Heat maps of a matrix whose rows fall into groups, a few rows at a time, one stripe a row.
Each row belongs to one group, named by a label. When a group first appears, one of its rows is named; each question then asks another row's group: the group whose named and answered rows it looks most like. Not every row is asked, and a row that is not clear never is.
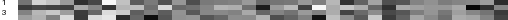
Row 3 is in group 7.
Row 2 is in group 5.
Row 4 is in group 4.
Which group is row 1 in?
7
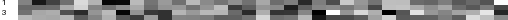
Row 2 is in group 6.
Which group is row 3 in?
4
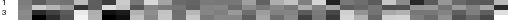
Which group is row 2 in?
7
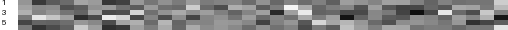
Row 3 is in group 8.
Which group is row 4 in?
7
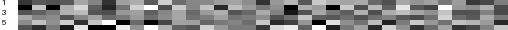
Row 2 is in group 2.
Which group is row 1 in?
5
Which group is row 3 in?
6
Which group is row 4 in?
8
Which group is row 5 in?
4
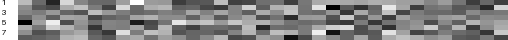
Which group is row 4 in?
2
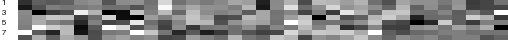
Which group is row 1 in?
5
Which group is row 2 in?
5
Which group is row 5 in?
8
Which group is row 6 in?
7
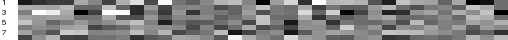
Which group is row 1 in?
5
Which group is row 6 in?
2
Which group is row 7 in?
6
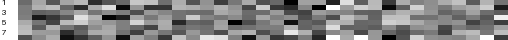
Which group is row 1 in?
2
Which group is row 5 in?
6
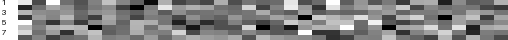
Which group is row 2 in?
5
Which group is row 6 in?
2
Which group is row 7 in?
8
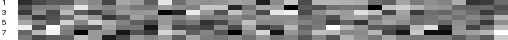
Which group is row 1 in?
5
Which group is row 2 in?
6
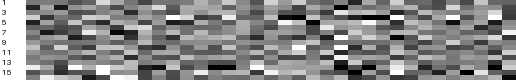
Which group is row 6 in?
5
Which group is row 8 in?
4
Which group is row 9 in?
8
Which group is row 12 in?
4
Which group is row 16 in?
7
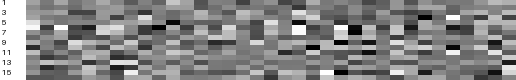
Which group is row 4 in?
8
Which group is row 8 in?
4
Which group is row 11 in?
8
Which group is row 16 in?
5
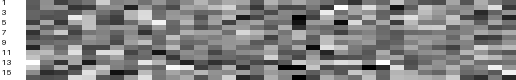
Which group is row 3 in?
5
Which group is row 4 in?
6
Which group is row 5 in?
2
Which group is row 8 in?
5
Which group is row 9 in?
5
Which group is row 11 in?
4
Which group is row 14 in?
8
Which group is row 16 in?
6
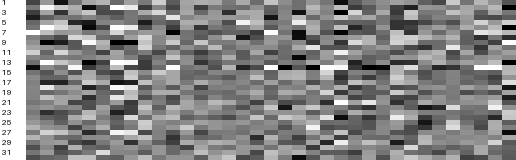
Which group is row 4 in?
5
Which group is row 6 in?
7
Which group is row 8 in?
6
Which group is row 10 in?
8
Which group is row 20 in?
7
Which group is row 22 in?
8
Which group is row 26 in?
8
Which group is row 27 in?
7
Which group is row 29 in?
4
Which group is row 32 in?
6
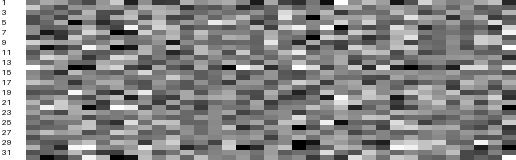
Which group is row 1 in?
4
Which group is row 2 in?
6
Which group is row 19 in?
6
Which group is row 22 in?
7
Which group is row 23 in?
6
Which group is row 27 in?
7
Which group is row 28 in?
5
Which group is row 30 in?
6
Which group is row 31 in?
6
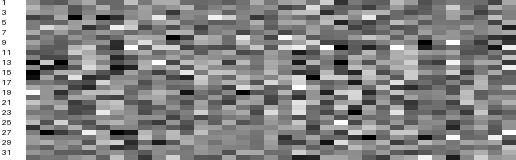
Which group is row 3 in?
8
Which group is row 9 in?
8
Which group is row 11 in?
6
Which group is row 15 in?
6
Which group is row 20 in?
2
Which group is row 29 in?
4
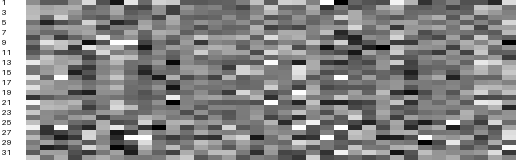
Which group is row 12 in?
7
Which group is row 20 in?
5
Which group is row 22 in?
7
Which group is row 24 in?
2
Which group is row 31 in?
4
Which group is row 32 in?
8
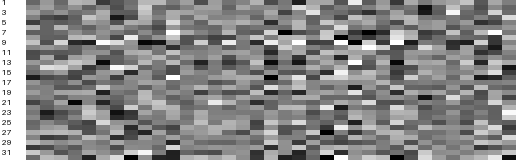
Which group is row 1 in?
2
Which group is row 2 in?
8
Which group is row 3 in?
8
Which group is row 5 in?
5
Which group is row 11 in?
5
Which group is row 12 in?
2
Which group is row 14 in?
7
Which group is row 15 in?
4
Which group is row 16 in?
5
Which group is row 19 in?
2
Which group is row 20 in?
8
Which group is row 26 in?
4
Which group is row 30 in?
5
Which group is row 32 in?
4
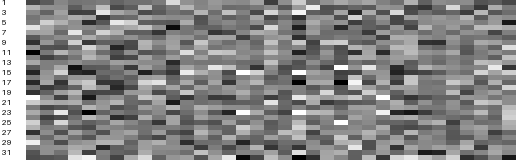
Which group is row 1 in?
5
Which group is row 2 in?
8
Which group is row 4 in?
2
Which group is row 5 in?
7
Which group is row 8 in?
6
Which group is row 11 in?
6
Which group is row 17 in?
2
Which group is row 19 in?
6
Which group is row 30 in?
2
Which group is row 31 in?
8
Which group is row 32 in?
6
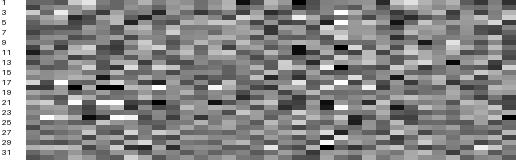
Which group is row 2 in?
6
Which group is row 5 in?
4
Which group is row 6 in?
5
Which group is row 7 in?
5
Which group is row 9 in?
8
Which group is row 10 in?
2
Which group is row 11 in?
6
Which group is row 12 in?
4
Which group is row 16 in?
2
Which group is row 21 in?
4
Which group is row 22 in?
4
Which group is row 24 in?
7
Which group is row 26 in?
6
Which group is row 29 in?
5
